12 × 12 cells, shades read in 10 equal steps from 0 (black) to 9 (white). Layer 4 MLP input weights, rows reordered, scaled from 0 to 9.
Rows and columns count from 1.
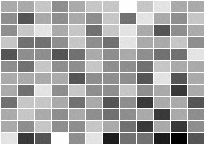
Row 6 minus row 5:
2 -1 2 2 1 1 0 -1 -1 3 2 -2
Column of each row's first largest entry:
8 9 3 8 12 3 10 3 2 2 3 4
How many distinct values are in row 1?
5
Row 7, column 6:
5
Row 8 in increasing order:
2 4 5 5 5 5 6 6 6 7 7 8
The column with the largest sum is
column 3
